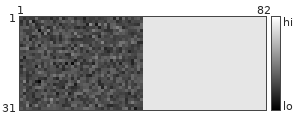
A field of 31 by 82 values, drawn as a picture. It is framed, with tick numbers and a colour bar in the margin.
It is made of 1 by 2 panels. Panel 1,1: low, fine-grained. Panel 1,2: very high, flat.
